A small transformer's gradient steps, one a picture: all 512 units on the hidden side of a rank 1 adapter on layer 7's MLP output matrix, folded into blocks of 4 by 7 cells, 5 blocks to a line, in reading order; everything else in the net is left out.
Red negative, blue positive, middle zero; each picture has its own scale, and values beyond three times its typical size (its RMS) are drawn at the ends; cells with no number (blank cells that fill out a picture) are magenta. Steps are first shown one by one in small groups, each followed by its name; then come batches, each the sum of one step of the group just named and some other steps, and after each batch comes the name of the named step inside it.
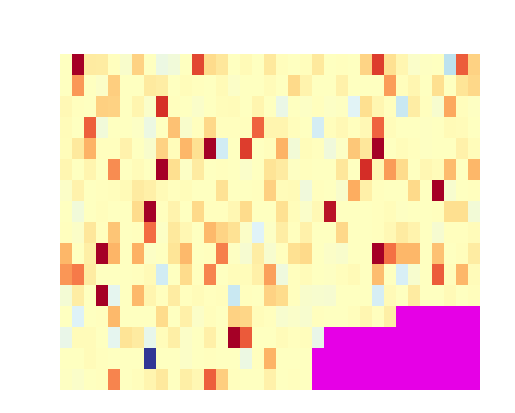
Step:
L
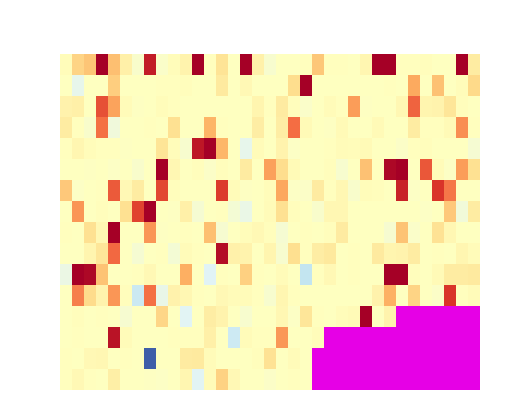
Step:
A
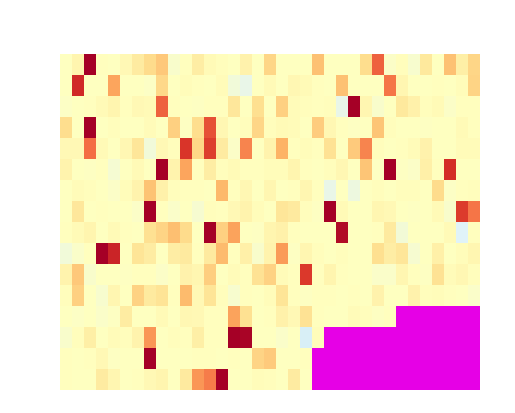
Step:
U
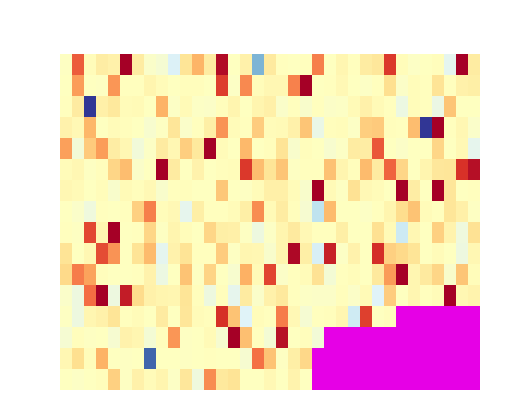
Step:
L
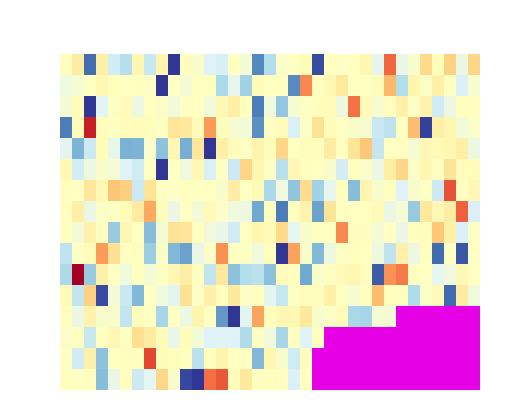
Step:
U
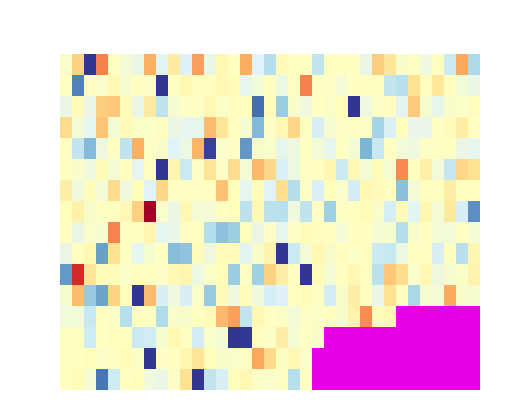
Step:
A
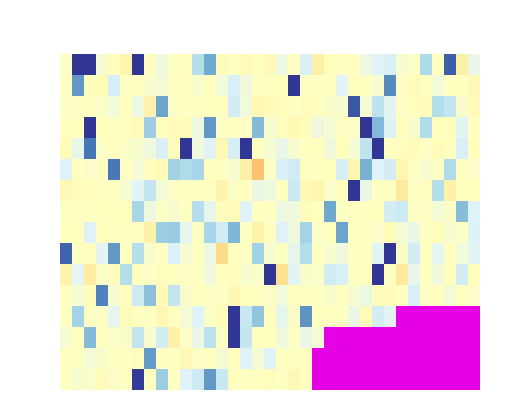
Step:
L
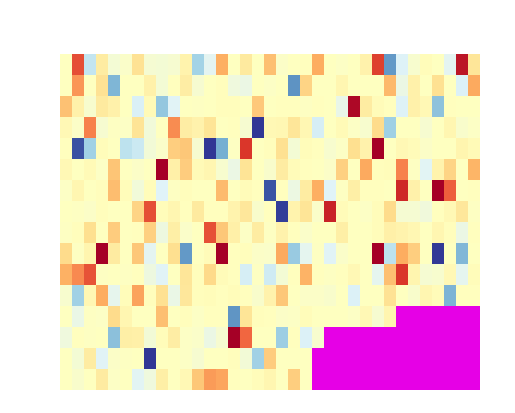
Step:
L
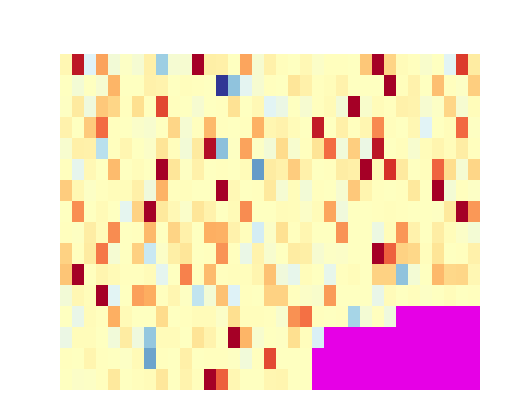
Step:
L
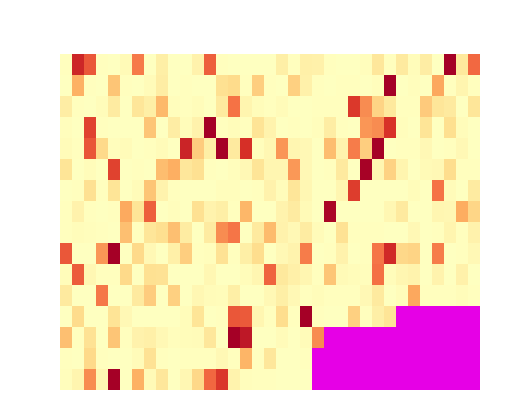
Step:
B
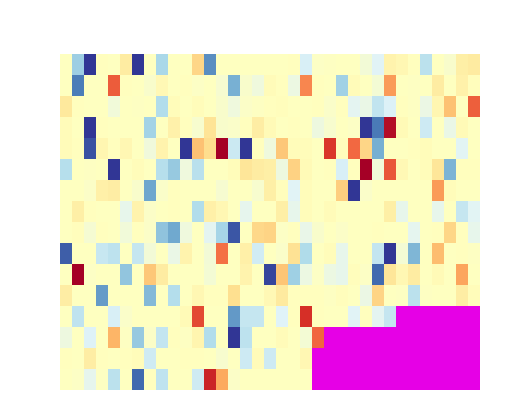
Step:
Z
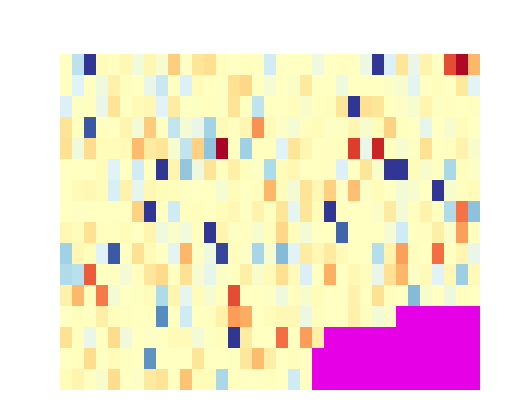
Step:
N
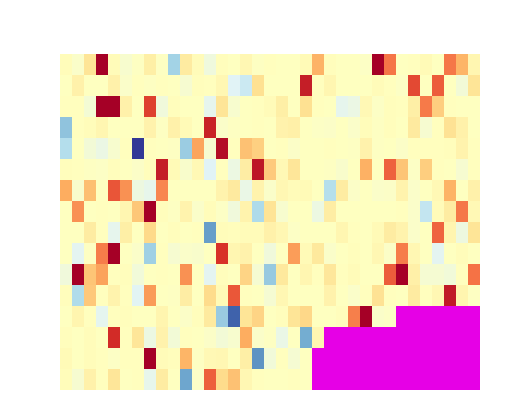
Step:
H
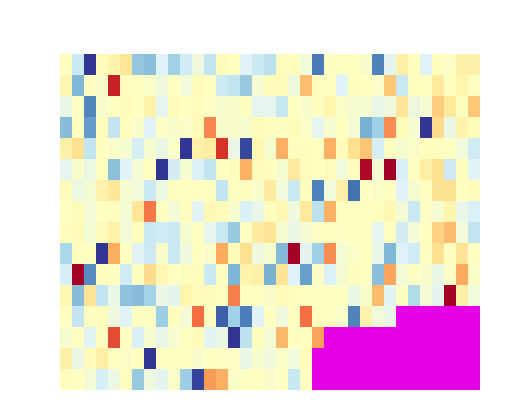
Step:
Z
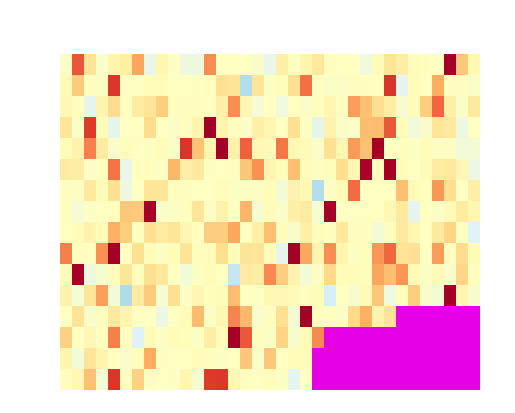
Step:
B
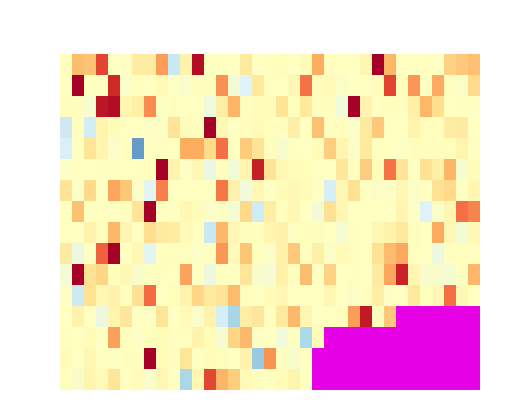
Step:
H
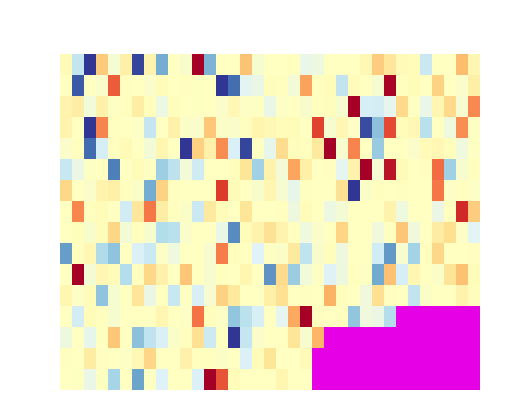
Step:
Z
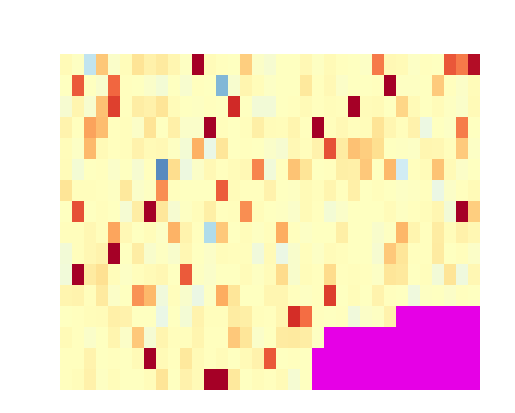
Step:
N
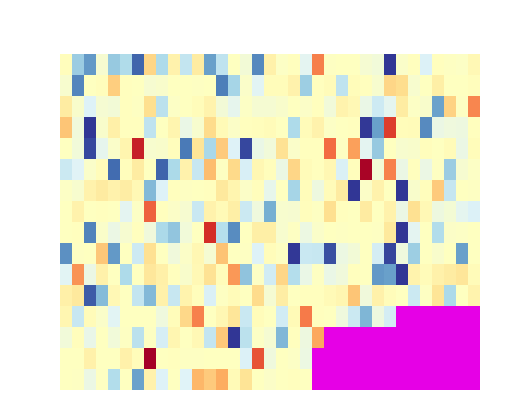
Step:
Z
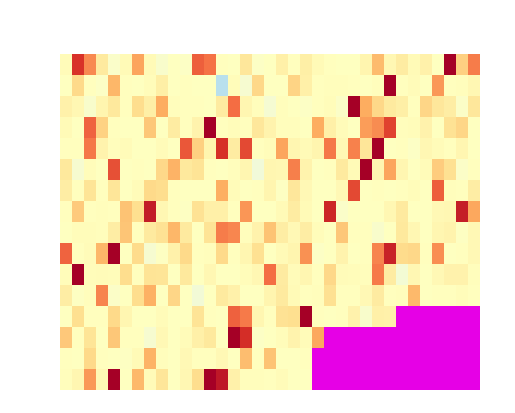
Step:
B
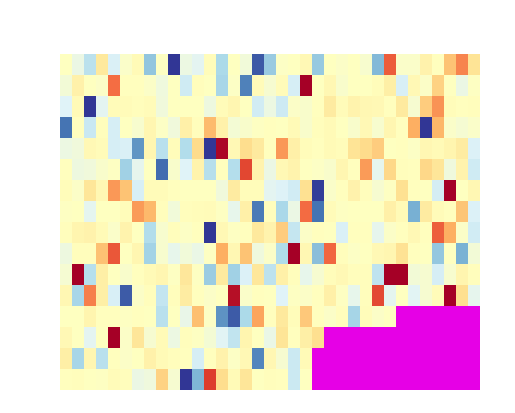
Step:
N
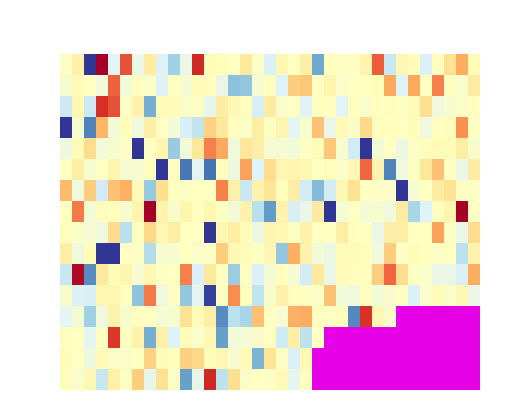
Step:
H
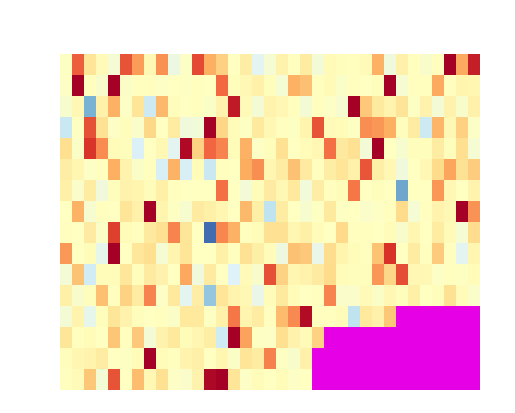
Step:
B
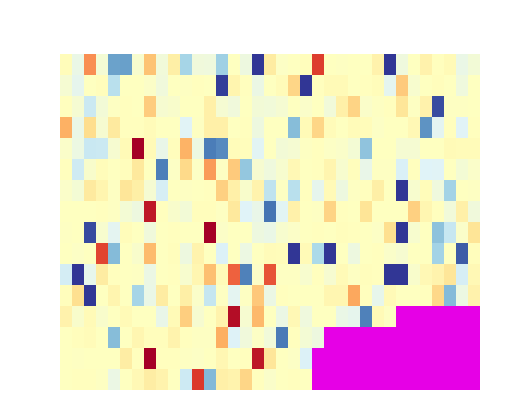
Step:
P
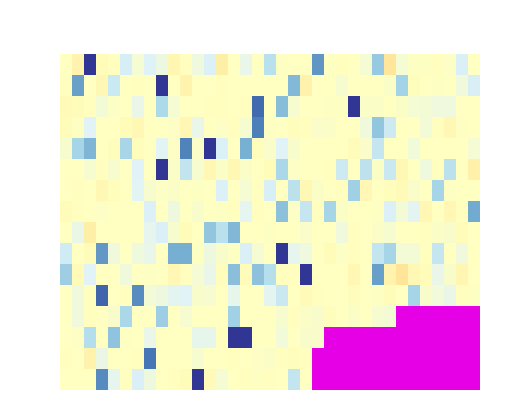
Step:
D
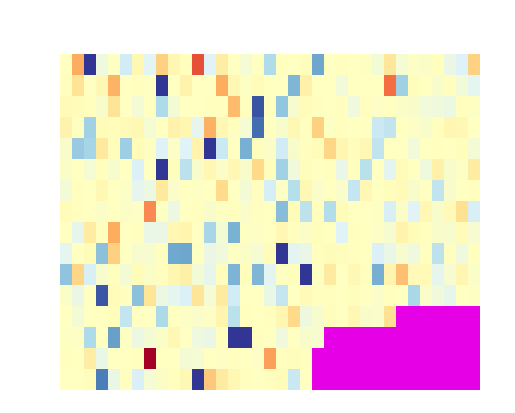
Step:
D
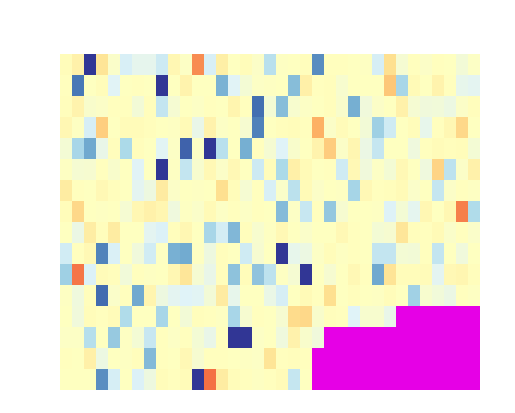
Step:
D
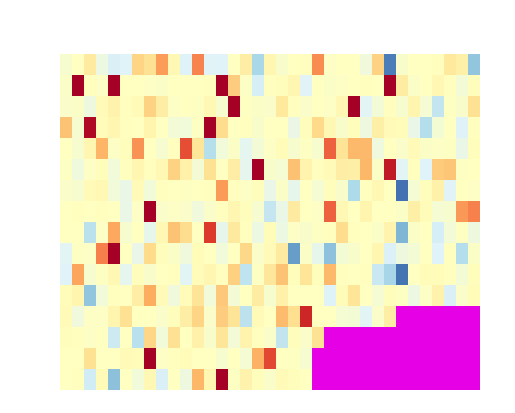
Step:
P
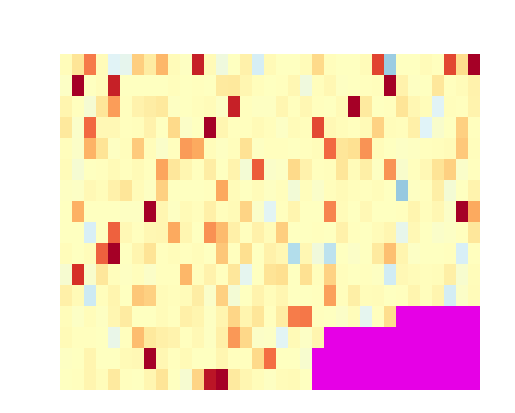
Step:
P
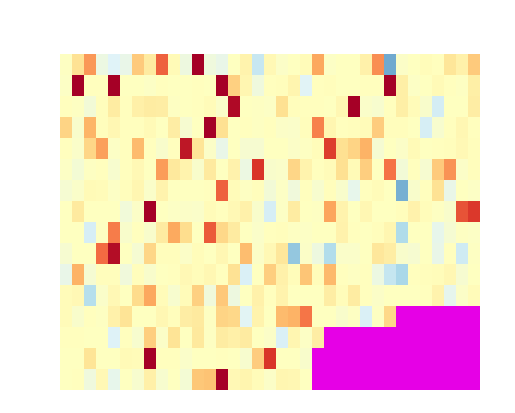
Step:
P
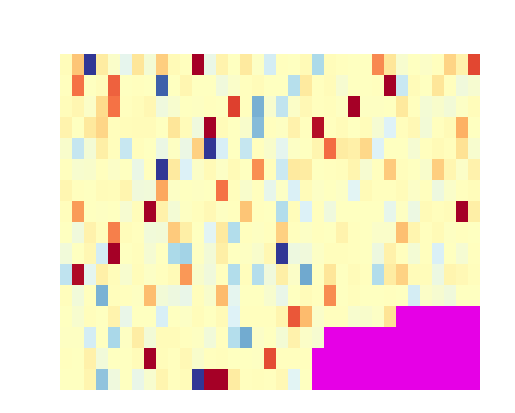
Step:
D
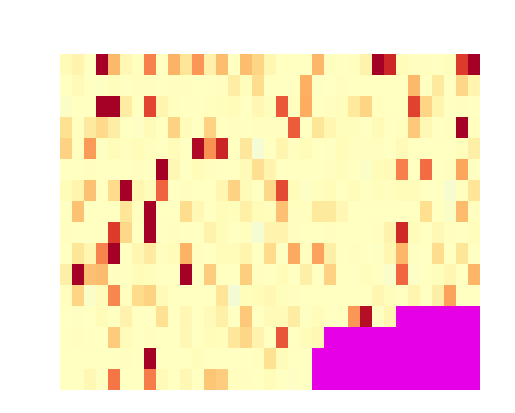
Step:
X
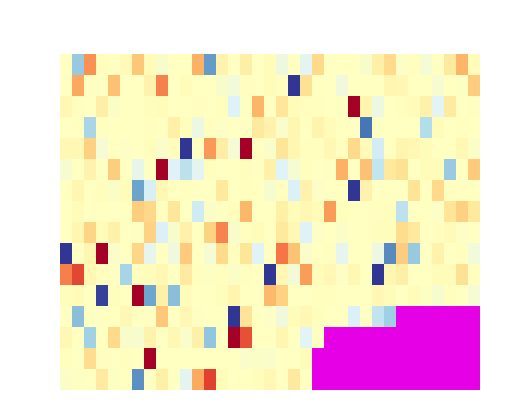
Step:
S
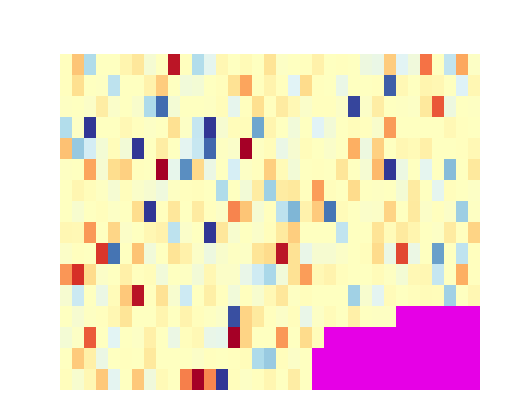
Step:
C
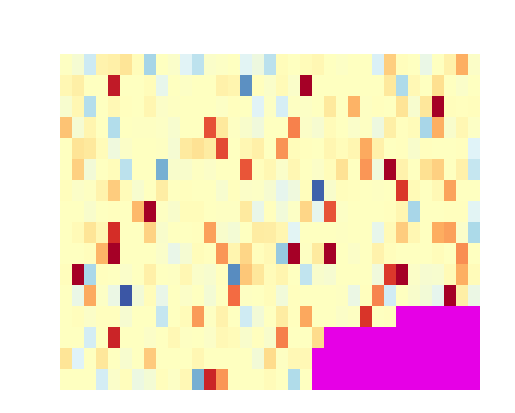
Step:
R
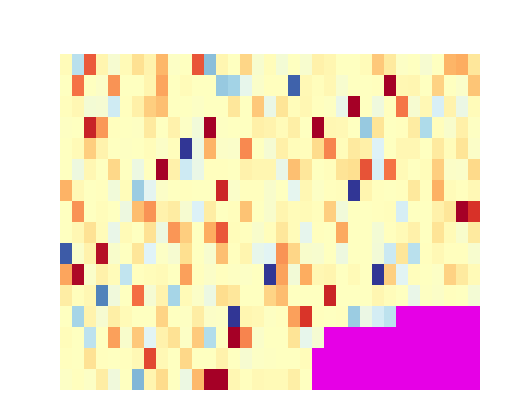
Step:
S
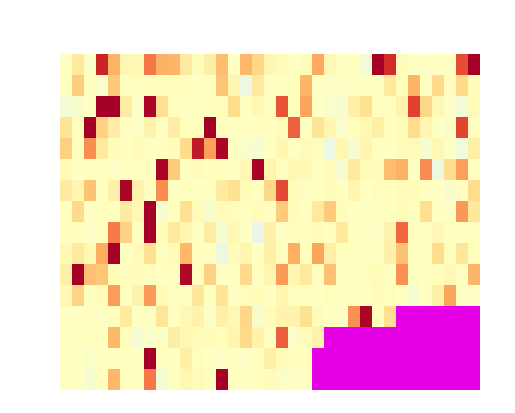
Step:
X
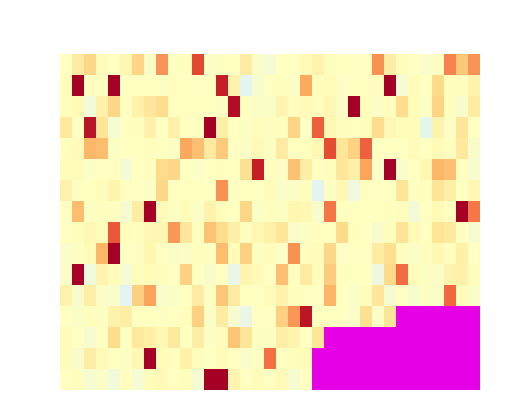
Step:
R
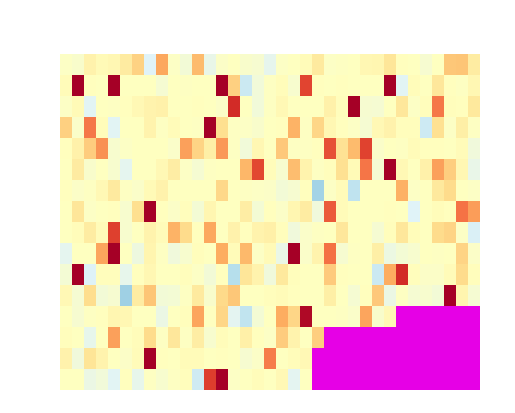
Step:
R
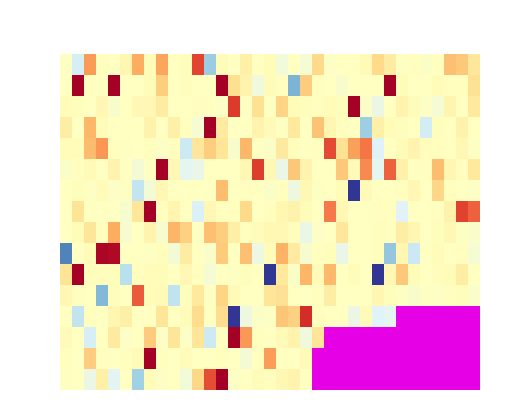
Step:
S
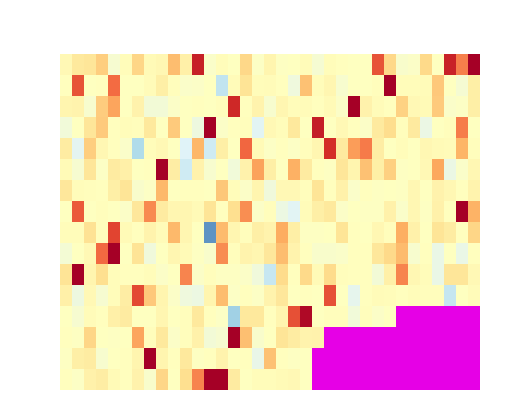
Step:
C
